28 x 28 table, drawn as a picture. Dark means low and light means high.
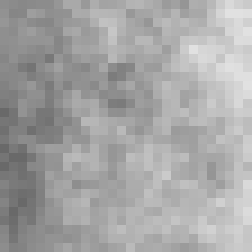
Grain: blotchy. Slope: up to the right. Odd rows or columns: none. Histogram: bell-shaped. Stripes: none.
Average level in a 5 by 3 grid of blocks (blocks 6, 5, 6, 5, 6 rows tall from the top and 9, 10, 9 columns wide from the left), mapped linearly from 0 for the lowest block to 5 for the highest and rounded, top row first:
1 3 5 | 0 2 5 | 0 2 4 | 0 3 3 | 0 3 4
